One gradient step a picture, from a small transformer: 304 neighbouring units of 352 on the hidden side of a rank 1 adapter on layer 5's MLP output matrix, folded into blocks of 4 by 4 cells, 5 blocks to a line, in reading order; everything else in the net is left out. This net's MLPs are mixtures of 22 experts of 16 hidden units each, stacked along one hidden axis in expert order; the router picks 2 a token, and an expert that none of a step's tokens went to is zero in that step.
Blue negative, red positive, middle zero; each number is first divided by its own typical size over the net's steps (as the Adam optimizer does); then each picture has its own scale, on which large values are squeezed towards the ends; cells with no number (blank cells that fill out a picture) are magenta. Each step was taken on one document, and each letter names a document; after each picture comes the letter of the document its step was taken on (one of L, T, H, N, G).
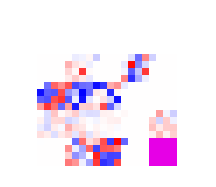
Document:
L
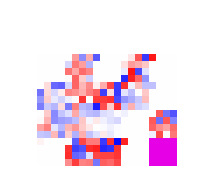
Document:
L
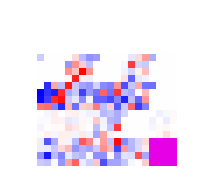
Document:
L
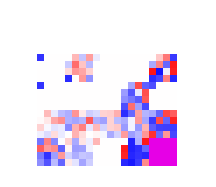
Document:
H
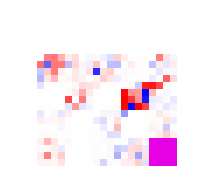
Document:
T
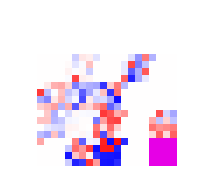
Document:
L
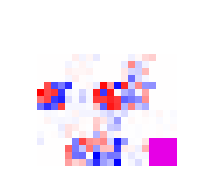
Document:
L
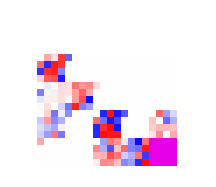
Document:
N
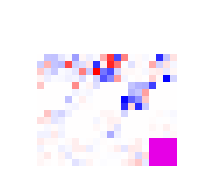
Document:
T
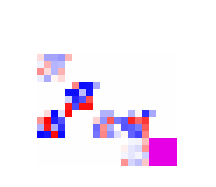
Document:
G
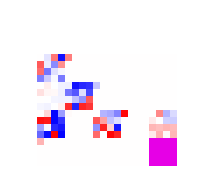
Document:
N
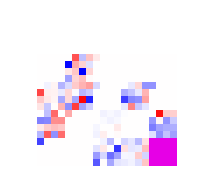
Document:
N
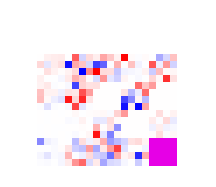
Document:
T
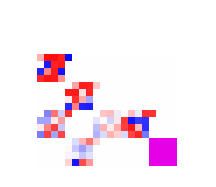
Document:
G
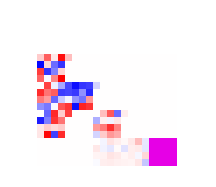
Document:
N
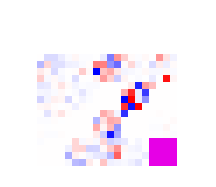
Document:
T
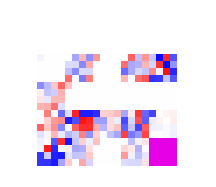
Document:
H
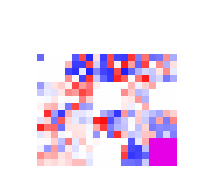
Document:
H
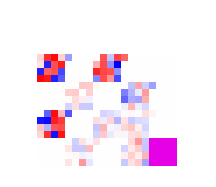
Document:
G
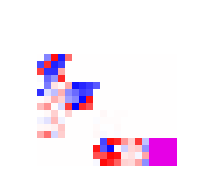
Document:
N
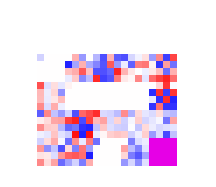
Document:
H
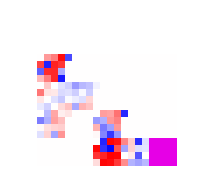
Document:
N
